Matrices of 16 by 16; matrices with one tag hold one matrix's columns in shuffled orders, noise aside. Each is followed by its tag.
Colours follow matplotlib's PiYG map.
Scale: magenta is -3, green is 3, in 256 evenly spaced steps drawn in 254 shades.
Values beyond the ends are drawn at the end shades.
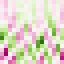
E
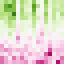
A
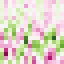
E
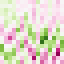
E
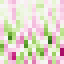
E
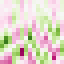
E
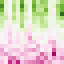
A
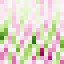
E
